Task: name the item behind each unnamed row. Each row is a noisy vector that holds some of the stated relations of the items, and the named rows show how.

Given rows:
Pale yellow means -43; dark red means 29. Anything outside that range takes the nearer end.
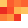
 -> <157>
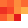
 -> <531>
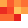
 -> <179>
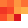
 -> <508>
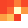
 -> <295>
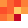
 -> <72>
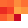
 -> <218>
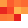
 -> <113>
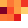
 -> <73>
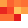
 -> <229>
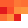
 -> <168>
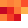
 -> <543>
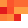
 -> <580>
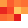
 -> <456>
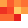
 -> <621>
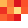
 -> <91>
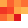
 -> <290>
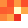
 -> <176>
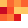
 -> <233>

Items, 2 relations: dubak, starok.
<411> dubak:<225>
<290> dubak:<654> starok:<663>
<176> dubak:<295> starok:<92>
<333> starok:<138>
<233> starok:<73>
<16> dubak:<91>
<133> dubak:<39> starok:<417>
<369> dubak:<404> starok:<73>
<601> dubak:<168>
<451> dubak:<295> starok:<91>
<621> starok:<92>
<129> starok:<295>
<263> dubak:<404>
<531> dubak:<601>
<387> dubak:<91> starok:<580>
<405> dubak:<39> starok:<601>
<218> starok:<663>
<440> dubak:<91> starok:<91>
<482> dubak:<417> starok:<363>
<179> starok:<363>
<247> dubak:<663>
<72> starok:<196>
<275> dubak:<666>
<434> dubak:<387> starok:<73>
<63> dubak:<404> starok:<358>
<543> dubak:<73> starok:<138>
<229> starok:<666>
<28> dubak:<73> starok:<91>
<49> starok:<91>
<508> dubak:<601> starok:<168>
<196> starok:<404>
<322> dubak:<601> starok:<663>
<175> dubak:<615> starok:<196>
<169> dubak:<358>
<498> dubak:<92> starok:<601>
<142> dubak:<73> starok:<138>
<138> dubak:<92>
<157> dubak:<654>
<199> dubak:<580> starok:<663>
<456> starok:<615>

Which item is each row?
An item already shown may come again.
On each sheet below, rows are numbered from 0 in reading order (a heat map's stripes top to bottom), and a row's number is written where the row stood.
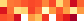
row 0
<434>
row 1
<295>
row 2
<387>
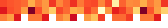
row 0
<663>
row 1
<73>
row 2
<196>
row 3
<295>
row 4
<405>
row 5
<73>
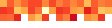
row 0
<482>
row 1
<295>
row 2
<199>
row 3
<654>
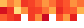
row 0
<28>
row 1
<322>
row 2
<601>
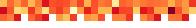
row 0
<233>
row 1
<91>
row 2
<295>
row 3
<92>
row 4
<39>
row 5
<333>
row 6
<73>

